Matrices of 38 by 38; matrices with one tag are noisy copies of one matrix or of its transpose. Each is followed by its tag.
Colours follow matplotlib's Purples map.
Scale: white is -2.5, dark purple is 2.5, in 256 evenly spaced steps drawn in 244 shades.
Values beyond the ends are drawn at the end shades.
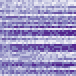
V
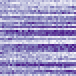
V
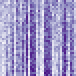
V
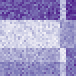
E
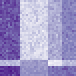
E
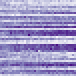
V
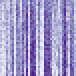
V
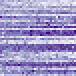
V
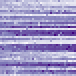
V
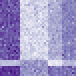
E
